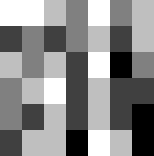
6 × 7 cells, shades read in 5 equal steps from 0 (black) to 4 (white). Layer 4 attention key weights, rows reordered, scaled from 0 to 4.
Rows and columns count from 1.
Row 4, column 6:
1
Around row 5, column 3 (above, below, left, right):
4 3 1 1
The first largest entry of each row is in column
1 5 5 3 3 5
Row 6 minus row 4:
-1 0 -1 -1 1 2 -1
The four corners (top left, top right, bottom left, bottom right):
4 3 1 0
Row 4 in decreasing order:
4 3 3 2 1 1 1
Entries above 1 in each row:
7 4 5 4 3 4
